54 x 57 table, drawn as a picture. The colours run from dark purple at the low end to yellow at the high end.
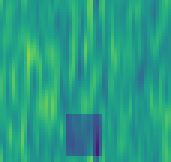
The middle left is the ninth with the highest average. Streaks run downward. The ninth with the lowest average is the bottom middle. An odd patch, lower than its surroundings, sits in the bottom middle.
